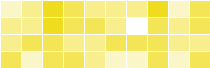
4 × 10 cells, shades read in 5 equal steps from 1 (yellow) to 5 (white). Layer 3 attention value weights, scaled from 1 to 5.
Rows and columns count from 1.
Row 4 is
2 4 2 2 3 4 4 2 4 2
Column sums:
12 12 6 9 11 12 14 7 14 9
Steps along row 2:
same down up same up up down up down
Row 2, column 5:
2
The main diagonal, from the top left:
4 3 2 2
